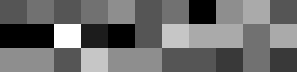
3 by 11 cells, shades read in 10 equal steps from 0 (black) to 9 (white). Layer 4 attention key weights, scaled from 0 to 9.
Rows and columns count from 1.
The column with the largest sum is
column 3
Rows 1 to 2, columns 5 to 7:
5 3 4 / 0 3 7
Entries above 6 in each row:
0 2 1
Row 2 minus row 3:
-5 -5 6 -6 -5 -2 4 3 4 0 4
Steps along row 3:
same down up down same down same down up down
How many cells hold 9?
1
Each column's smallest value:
0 0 3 1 0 3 3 0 2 4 2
